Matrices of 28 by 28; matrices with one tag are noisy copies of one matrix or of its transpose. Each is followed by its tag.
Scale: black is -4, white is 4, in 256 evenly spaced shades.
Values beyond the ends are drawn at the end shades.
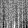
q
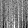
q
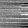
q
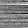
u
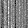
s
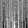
q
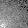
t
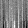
q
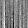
u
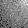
t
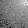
t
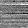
u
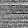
u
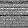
s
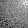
t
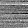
u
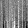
q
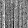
u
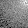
t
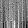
q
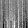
q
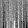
q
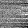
q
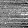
q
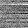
u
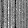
s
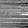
q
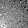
t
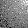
t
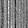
s
